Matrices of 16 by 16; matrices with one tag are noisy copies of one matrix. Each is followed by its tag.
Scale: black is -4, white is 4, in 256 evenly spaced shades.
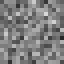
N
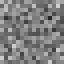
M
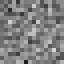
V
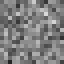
N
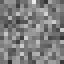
N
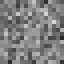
N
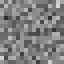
M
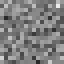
M
